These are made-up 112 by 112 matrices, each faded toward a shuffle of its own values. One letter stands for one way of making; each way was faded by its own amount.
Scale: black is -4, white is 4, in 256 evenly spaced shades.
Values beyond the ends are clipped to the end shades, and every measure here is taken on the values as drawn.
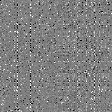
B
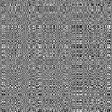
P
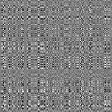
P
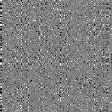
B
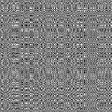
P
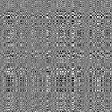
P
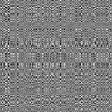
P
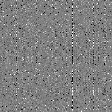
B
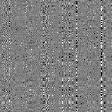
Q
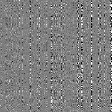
Q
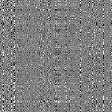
Q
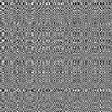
P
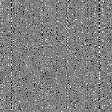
B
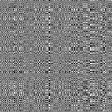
P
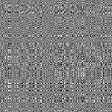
P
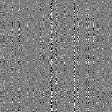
Q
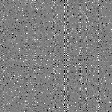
B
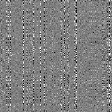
Q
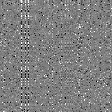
B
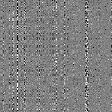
Q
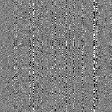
Q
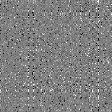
B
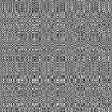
P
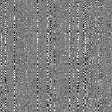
Q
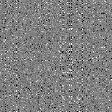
B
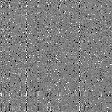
B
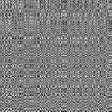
P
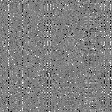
B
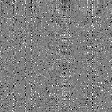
B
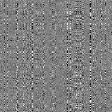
Q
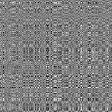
P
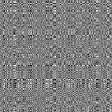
P
